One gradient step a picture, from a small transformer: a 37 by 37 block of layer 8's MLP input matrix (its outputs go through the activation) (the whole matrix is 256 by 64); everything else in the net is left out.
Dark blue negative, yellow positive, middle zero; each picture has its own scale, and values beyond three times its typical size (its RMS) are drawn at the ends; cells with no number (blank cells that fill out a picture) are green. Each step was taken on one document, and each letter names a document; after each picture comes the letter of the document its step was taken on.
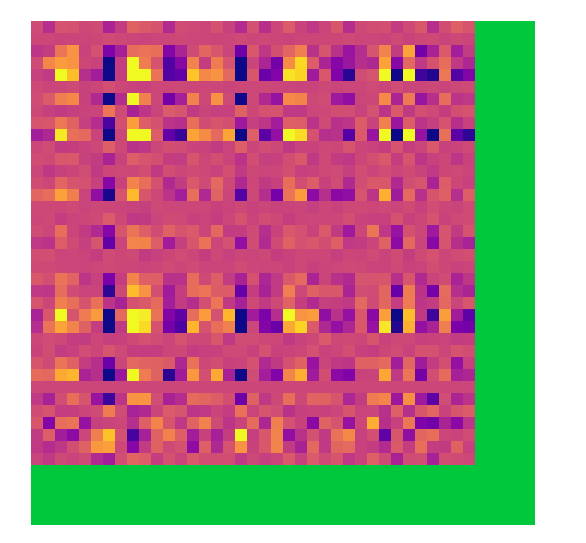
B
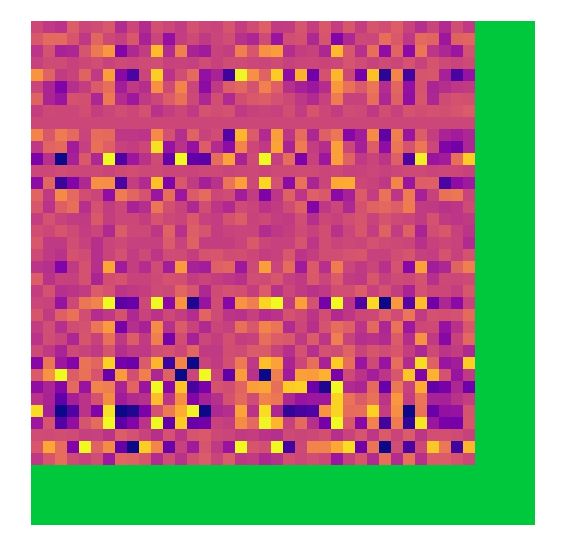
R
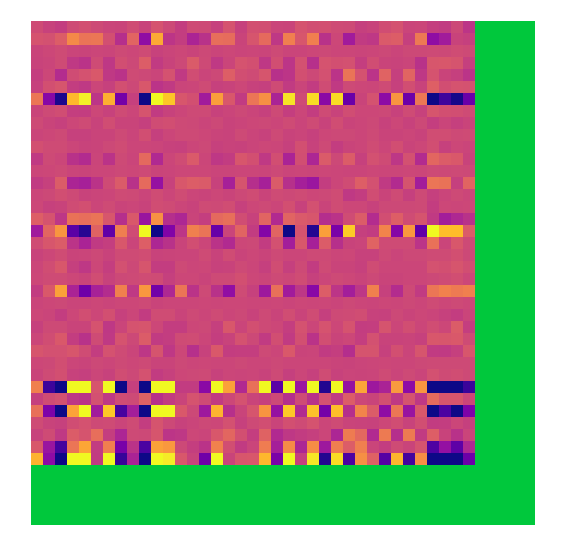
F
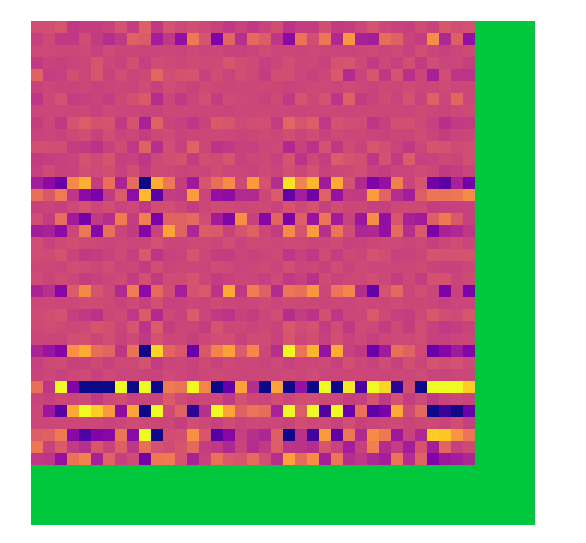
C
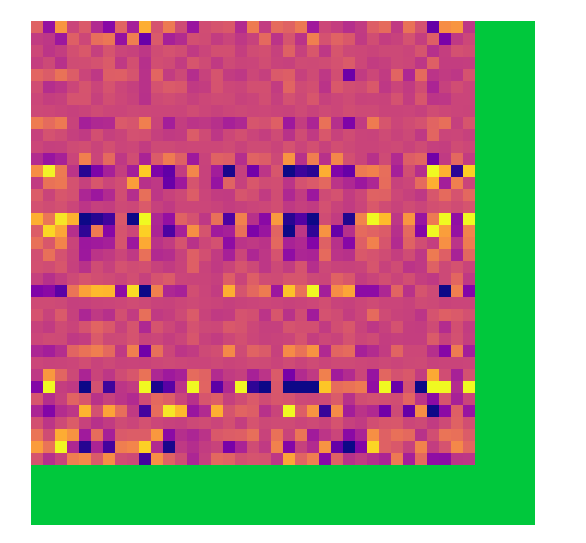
C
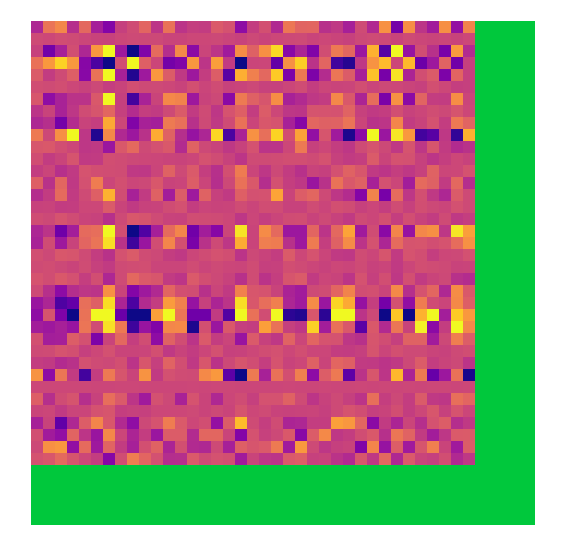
B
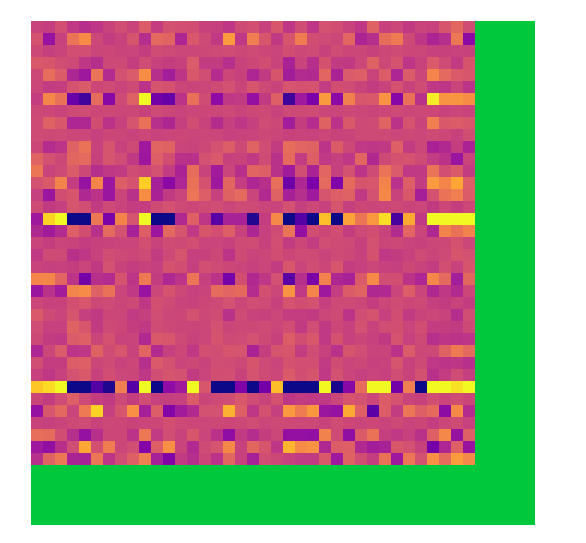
C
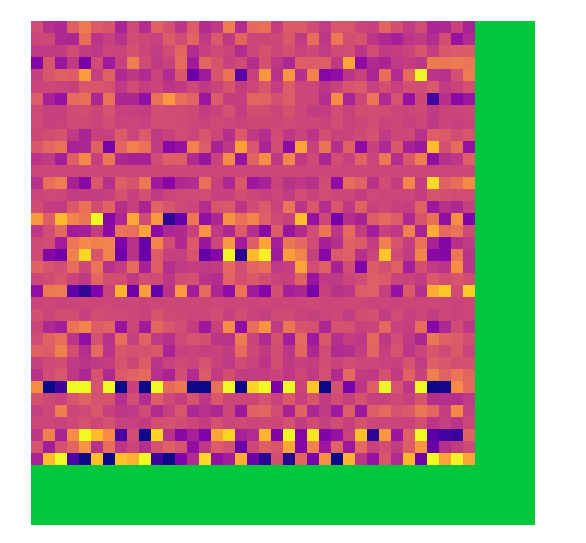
F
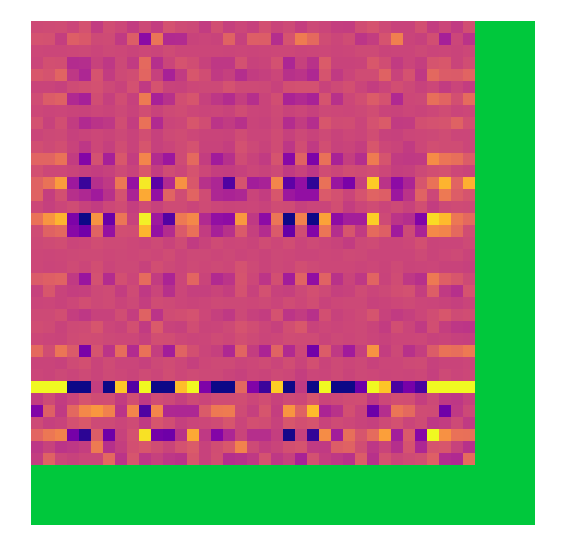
C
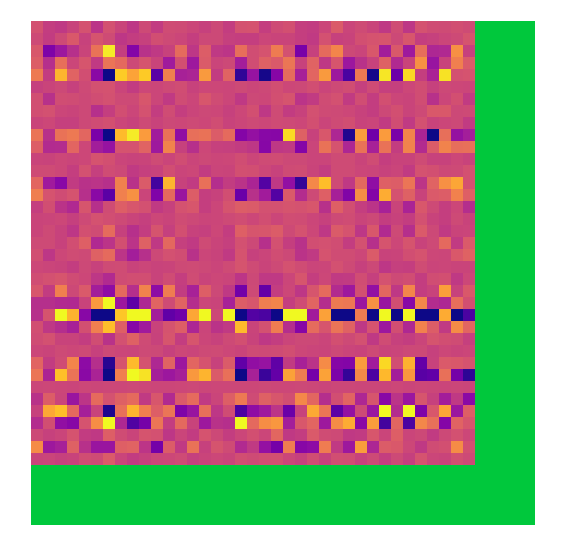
B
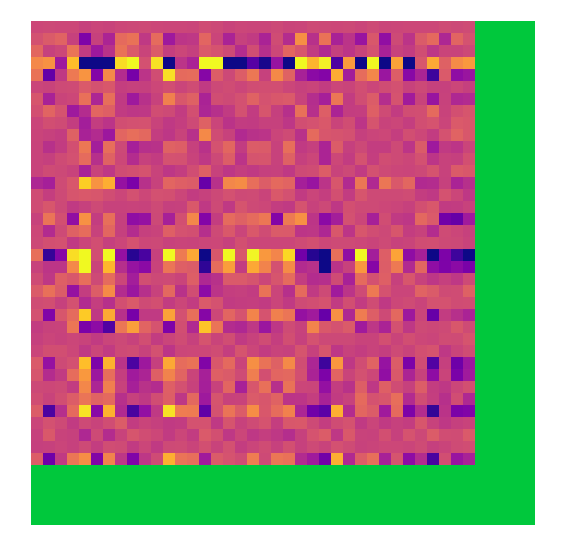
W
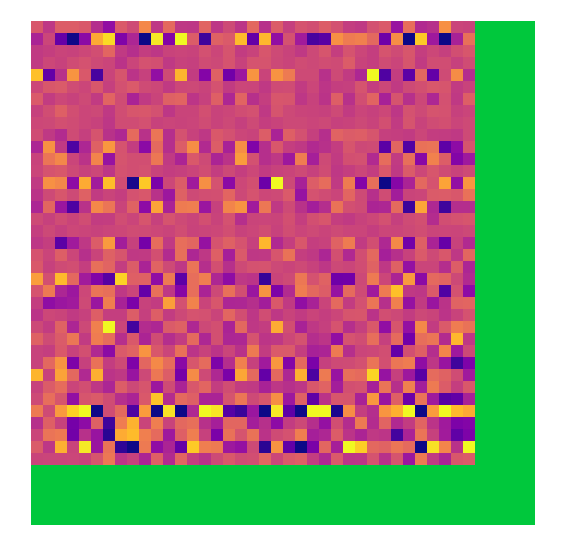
R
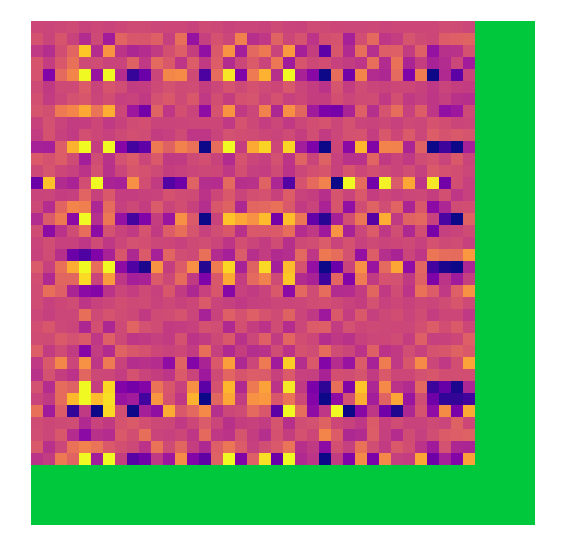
W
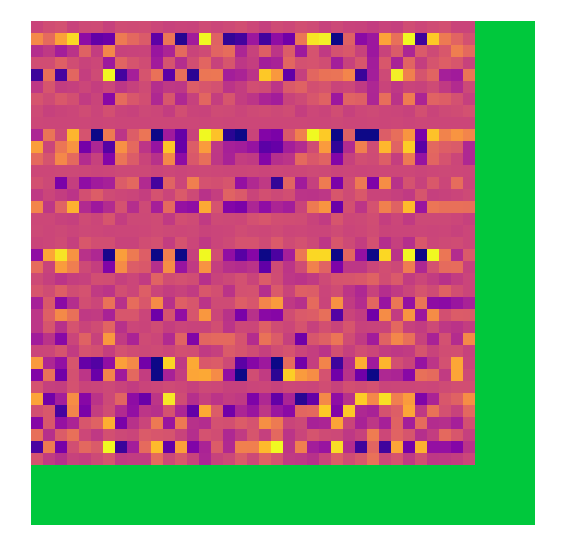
R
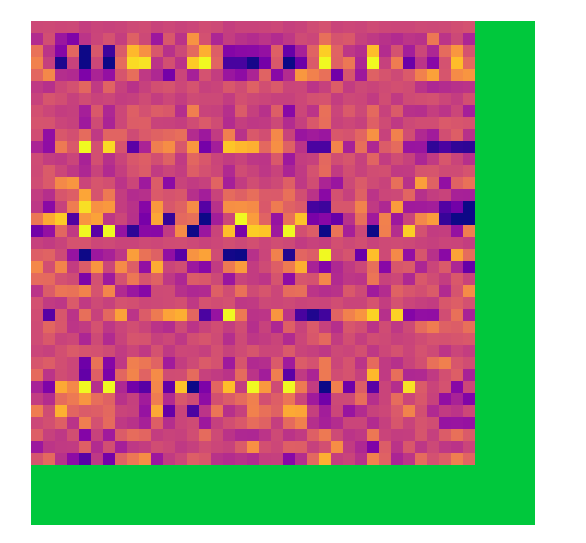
W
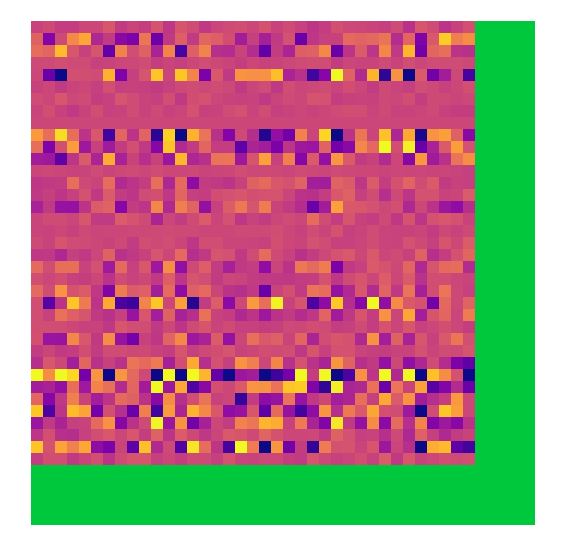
R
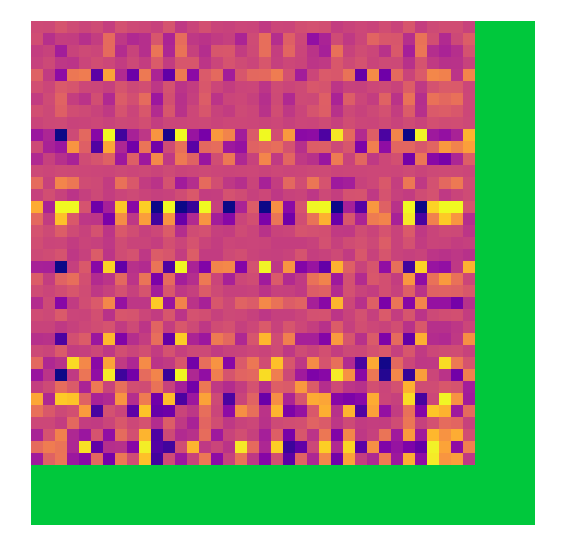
R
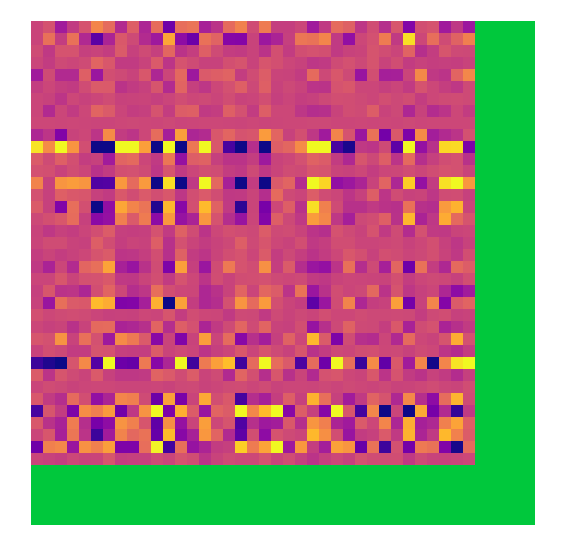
R
